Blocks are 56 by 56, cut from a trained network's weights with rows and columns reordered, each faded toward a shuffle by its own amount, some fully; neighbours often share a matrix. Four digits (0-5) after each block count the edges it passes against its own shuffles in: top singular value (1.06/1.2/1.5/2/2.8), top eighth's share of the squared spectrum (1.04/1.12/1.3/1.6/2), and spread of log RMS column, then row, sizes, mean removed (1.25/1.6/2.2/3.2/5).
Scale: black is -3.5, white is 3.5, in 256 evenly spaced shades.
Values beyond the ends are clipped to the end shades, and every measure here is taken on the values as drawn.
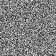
0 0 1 0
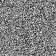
0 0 0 0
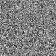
2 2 0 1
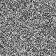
2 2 0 0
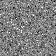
0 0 0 0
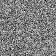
0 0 0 0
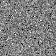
0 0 0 0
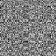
4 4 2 2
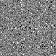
3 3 1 1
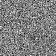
2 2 0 0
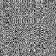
4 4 2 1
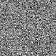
3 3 1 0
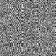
4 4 3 0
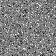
1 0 0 0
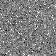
1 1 0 0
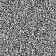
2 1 0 0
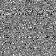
3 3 0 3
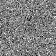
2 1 0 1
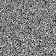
2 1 0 0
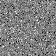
1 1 0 0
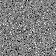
0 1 0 0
